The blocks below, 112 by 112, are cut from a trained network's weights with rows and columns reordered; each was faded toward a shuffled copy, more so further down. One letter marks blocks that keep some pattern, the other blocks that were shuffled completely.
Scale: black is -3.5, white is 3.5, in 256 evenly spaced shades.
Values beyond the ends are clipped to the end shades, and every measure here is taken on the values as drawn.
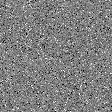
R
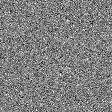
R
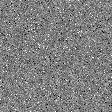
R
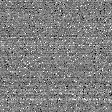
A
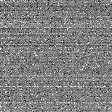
A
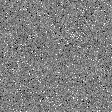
R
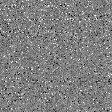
A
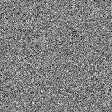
A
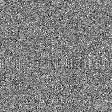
A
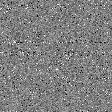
A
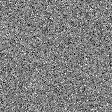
R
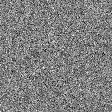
R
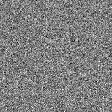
A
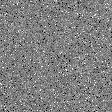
R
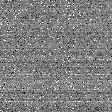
A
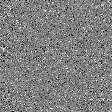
A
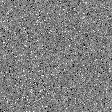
R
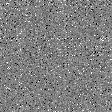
A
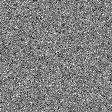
R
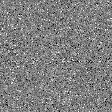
A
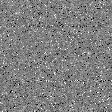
A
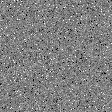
R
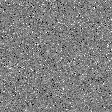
R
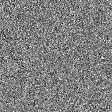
R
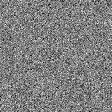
A
